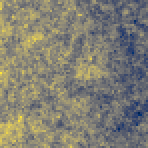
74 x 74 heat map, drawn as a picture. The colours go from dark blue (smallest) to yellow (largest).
Average level on the scale: 50%. Stripes: none. Grain: blotchy. Slope: up to the left.
